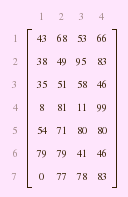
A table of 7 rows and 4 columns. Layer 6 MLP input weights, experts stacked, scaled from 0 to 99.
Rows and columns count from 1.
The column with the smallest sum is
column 1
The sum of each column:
257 476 416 503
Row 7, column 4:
83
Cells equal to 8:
1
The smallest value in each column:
0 49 11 46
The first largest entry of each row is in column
2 3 3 4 3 1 4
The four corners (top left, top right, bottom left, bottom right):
43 66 0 83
